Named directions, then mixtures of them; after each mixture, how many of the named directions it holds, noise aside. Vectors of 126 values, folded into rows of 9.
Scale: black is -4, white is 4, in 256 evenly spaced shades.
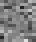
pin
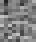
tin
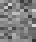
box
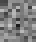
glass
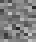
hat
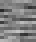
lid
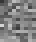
three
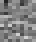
one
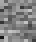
two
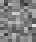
two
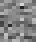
two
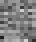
three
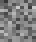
two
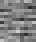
one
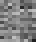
three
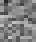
one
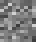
two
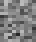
one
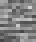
two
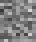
two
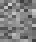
one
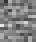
three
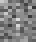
two
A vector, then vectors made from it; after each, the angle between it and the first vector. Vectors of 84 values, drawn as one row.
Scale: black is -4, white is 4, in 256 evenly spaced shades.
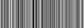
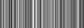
nearly opposite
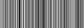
orthogonal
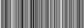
partly aligned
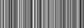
nearly opposite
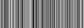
nearly parallel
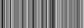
partly aligned
